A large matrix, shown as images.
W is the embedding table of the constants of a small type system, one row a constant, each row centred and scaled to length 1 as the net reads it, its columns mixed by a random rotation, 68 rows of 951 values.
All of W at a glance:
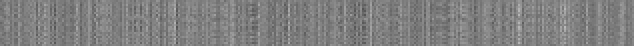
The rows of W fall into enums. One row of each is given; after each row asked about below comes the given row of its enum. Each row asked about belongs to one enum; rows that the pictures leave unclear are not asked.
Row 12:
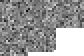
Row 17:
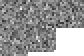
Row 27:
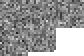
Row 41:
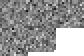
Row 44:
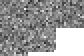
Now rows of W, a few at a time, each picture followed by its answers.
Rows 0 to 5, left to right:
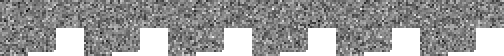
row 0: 12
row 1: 27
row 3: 17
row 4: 44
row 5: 27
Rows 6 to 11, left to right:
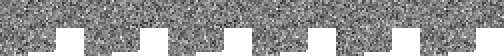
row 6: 44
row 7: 17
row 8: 17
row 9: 44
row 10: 27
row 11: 44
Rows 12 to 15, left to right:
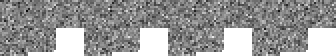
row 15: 41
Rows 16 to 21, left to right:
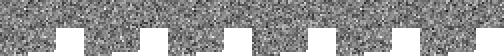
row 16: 44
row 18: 44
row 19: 27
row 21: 41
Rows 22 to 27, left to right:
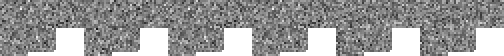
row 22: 17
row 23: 41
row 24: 17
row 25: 17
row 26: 27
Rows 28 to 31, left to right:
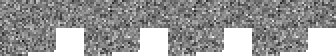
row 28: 27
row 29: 44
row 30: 44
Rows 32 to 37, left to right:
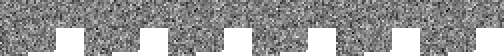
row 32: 27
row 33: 41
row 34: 12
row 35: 44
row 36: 27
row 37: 12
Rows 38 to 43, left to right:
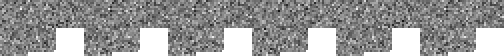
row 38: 17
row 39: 44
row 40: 44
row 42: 17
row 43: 44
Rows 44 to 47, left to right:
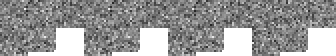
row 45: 44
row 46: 44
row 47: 27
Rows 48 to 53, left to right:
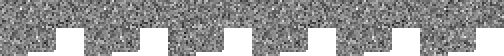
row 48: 17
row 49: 17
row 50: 27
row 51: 17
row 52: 17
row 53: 44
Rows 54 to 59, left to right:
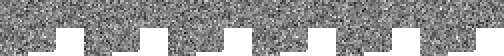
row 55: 27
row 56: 27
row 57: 44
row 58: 12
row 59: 17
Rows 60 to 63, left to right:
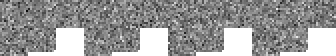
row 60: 12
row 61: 17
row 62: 27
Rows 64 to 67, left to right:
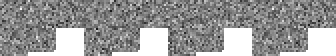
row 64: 17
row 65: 41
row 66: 27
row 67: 17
